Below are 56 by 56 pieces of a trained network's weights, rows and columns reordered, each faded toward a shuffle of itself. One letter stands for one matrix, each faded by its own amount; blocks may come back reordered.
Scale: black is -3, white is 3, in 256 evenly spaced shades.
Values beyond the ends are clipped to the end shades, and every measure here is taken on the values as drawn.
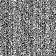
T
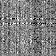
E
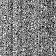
T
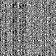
E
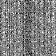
E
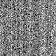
T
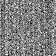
T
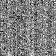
T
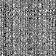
E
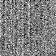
T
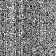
T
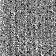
T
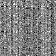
E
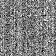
T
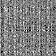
E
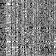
E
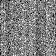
T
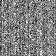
T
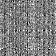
E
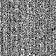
T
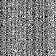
E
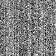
T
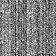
E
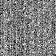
T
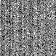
T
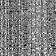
E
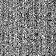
T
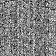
T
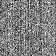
T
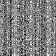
E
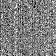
T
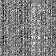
E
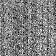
T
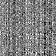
E
